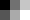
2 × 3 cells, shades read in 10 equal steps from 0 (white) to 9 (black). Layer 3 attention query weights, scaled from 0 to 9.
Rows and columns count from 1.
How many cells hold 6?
1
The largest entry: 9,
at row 1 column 1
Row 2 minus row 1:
-3 -2 -2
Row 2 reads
6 3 0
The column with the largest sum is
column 1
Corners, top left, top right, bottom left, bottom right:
9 2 6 0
